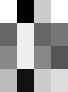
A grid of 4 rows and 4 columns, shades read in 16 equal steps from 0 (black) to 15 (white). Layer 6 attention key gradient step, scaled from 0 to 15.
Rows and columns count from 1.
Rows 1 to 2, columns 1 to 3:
15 0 12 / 6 14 6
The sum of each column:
40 29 38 40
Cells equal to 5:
1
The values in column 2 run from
0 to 14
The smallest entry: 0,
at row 1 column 2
